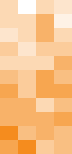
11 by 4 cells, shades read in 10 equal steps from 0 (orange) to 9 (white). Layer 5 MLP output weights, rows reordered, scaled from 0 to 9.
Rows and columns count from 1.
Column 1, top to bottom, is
6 6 7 5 6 4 2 3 3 0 2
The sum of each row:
28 23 22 22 21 15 11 16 11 11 11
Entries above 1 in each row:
4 4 4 4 4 4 4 4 4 3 3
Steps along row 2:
same down up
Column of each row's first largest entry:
2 4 1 2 1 2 2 3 1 2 3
